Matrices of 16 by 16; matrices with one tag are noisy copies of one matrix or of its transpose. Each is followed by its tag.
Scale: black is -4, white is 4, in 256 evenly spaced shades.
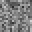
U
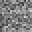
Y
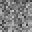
Y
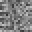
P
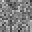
U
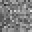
Y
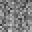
Y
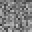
Y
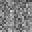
Y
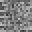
P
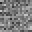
P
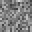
U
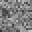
U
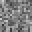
U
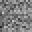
Y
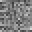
P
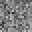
Y
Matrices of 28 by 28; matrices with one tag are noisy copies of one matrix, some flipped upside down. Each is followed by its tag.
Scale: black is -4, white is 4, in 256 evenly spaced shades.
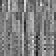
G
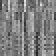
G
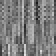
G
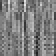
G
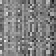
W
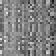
W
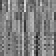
G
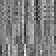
G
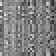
W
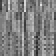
G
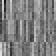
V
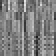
G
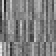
V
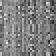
W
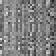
W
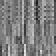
G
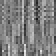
G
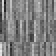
V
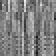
G
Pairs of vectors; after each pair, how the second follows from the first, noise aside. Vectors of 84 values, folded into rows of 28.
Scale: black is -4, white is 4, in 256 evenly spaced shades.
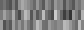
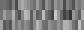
copied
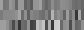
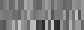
negated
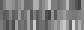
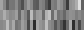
negated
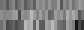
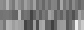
negated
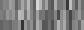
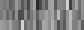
negated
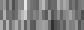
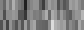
negated
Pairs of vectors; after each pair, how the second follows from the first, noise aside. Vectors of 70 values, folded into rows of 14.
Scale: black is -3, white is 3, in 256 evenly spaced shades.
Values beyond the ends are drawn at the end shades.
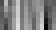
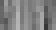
shrunk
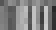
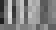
reversed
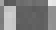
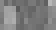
shrunk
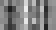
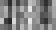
reversed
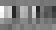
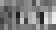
reversed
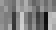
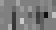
partly zeroed
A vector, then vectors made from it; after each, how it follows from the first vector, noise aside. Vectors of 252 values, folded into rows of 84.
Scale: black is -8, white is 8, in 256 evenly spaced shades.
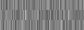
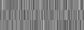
wrapped around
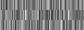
scaled up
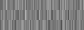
sign-scrambled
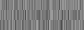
sign-scrambled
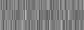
copied
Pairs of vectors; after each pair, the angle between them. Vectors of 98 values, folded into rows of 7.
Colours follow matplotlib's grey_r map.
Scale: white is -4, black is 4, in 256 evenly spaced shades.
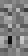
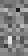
nearly opposite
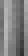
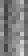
nearly opposite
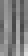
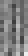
nearly parallel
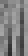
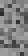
orthogonal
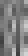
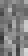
nearly parallel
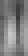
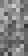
partly opposed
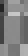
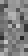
partly aligned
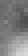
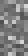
orthogonal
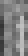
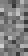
orthogonal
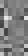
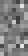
orthogonal
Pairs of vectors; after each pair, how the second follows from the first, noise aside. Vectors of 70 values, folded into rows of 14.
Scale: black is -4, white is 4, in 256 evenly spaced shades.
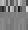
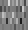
shuffled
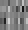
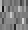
shuffled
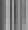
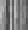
negated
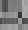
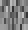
shuffled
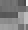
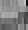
negated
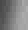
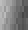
negated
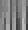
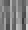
negated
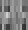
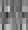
negated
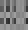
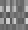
negated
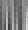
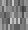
shuffled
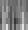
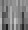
negated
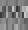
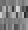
negated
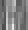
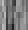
negated
